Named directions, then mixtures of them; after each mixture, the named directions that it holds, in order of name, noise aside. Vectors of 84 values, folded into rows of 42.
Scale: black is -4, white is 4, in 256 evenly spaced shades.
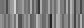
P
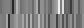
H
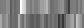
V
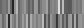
H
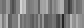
H, V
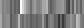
V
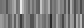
P, V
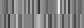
H, P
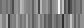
H, P, V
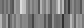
H, P, V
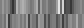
H, V
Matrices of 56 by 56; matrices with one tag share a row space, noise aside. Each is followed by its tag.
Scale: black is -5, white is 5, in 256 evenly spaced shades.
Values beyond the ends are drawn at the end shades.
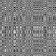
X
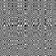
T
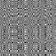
T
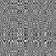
T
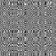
T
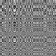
X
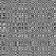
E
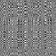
T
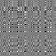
T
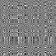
T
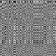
X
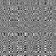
T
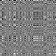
X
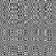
T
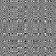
T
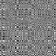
E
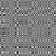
E
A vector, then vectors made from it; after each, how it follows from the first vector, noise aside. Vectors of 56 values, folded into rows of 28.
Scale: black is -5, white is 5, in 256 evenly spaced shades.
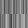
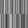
negated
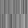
shrunk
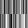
scaled up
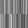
negated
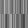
negated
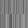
shrunk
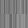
shrunk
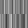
negated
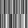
scaled up
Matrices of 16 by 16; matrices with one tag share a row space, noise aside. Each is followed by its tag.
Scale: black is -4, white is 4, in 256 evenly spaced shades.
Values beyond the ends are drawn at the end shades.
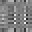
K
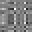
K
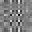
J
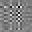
J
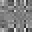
K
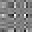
K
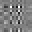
J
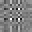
J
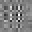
J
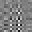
J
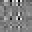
J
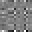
K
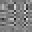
K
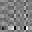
K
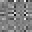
K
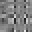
K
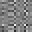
K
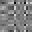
K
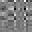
K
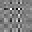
J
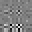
J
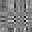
K
